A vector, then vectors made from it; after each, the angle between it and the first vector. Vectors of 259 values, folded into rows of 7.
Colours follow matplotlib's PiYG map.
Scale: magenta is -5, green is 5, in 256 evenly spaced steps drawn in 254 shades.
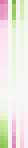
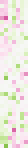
partly aligned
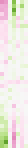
nearly parallel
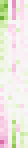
nearly opposite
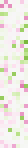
orthogonal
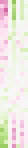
nearly parallel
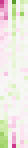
nearly parallel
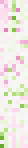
partly aligned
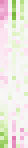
nearly parallel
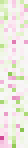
partly opposed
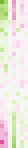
nearly opposite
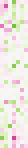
partly aligned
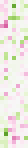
partly aligned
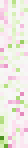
partly aligned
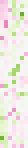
partly aligned
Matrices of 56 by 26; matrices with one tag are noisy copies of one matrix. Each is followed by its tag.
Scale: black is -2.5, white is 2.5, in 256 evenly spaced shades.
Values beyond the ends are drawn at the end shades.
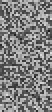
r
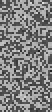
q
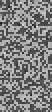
q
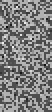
r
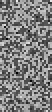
q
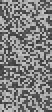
r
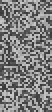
r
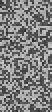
q
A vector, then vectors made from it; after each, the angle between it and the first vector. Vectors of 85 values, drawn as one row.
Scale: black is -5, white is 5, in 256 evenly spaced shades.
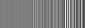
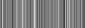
partly aligned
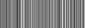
partly aligned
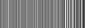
nearly parallel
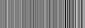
nearly opposite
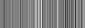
partly opposed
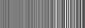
nearly parallel
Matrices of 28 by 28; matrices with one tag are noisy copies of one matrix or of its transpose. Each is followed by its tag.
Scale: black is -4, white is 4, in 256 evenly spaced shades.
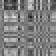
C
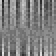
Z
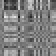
C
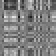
C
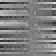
Z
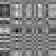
C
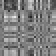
C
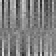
Z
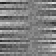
Z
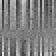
Z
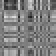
C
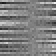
Z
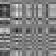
C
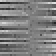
Z
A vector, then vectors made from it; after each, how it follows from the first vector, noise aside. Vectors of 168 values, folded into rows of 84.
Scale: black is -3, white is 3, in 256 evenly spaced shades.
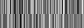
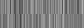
shrunk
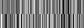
reversed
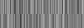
shrunk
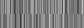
shrunk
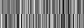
reversed
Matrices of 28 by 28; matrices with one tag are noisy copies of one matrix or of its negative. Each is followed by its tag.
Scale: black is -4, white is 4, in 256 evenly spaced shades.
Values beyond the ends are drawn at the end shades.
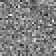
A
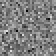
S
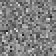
S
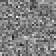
A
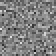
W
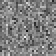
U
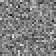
A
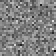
A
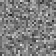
A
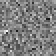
S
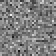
A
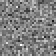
A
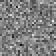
A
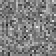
U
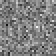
U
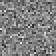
W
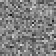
A
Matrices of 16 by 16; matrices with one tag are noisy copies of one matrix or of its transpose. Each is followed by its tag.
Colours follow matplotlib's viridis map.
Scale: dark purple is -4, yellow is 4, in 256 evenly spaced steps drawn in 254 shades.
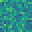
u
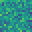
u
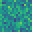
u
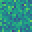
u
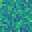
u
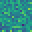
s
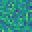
s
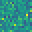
s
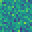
u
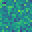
u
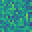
s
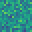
s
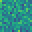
u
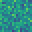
u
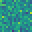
u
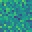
u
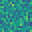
s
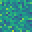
u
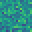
s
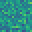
s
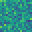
u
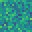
u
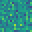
s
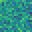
u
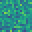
s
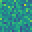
u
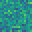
s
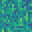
s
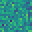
s
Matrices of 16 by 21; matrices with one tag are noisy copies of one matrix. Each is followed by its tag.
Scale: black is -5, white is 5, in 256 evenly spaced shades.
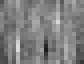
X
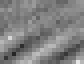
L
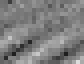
L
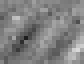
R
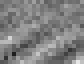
L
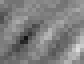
R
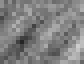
R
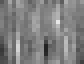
X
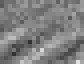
L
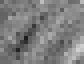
R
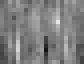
X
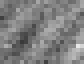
R
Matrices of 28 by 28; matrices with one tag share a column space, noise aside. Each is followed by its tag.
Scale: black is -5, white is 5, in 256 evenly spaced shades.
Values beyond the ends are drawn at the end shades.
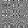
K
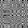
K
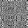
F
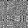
F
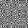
K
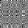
K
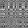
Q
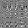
Q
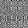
F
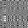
F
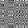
K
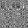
Q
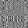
F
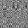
Q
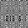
F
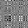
F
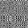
F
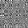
K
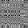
K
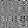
F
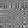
Q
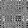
F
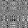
F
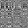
Q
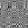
Q
